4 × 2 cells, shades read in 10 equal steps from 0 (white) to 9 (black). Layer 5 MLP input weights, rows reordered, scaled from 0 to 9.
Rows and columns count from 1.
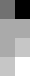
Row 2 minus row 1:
-2 -6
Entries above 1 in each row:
2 2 2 1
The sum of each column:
13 14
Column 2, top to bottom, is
9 3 2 0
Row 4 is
2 0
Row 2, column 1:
3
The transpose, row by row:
5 3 3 2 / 9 3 2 0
